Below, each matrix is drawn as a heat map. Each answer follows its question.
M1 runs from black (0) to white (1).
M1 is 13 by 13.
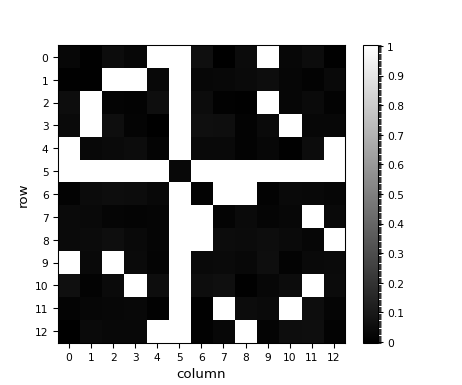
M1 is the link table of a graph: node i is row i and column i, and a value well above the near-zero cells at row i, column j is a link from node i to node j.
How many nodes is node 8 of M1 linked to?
3
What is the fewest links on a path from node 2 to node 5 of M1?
1
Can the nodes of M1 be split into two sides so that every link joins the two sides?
no
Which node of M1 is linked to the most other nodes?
node 5
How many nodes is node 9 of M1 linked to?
3
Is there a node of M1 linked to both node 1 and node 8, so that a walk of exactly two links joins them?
yes
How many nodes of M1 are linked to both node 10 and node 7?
2
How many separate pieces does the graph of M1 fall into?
1
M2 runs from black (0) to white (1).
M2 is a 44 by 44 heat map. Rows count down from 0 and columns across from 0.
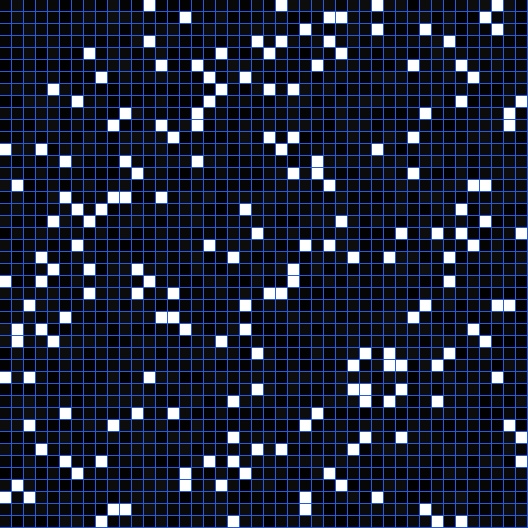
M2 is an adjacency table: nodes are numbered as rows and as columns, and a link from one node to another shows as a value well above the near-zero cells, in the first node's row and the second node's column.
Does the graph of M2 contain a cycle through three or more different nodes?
yes
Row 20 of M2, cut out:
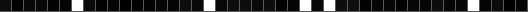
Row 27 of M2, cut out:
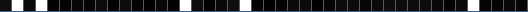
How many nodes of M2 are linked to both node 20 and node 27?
1
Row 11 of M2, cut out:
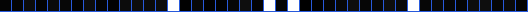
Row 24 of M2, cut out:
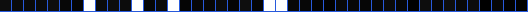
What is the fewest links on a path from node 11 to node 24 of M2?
1
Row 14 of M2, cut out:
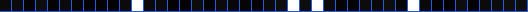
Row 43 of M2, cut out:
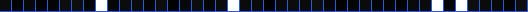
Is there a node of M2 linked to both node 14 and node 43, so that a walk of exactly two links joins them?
no
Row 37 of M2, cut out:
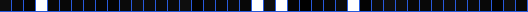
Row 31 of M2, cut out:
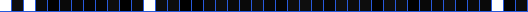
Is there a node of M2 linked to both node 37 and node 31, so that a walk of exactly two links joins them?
no
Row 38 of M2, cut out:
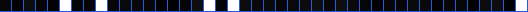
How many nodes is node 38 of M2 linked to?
5
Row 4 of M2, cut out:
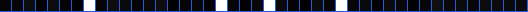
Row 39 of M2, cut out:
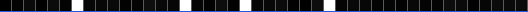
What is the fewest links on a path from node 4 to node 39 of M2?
4
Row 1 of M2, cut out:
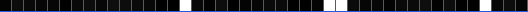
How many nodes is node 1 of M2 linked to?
4
